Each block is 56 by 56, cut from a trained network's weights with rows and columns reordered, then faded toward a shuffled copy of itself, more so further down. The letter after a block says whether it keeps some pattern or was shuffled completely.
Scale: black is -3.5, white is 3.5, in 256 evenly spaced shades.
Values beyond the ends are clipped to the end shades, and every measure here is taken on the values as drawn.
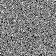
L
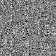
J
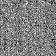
J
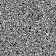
L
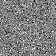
L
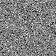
L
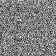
J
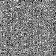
J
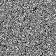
L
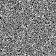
L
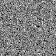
J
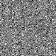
J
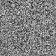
J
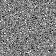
L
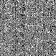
J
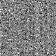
J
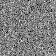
L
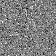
L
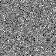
L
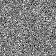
L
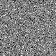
L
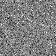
J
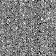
J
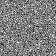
L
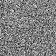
L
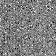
J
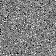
L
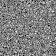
L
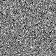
L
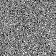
L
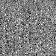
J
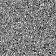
L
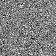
J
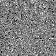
J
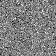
L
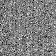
J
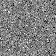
L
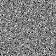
L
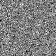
J
